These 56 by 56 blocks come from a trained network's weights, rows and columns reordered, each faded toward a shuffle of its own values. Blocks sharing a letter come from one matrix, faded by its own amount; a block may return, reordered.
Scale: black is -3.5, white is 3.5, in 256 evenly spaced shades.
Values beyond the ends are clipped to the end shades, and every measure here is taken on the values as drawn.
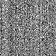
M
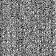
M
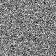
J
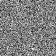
J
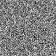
J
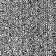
M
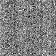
M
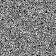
J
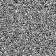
J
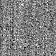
M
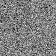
J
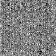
M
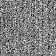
M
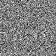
J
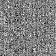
M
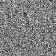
J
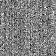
M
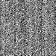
M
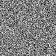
J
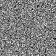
J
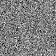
J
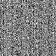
M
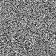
J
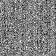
M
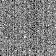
M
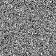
J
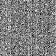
M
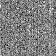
M
